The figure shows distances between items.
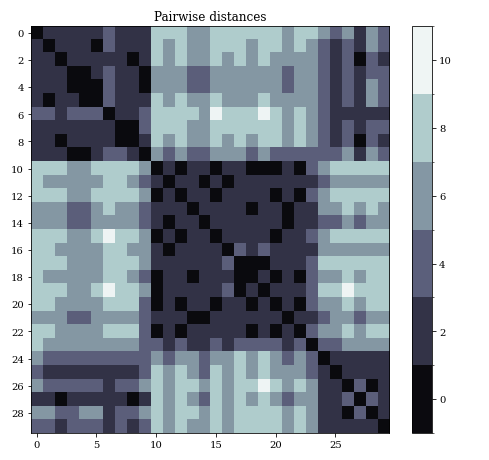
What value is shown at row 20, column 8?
8
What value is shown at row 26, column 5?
4
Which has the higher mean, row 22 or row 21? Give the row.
22
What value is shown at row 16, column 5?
6
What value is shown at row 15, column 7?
8
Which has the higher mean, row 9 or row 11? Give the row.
11
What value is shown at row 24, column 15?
6
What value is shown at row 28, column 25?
2
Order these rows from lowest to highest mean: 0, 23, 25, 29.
25, 23, 29, 0
